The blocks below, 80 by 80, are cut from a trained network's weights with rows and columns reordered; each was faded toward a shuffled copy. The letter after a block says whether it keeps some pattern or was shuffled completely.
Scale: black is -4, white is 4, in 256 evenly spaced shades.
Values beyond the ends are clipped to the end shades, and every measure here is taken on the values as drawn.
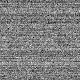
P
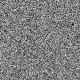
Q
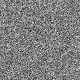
Q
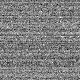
P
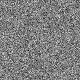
Q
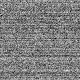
P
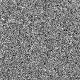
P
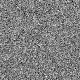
Q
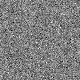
P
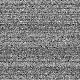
P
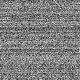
P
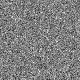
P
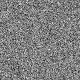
Q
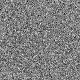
Q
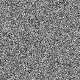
Q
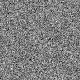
Q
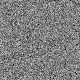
Q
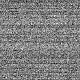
P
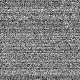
P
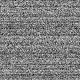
P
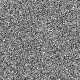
Q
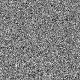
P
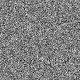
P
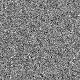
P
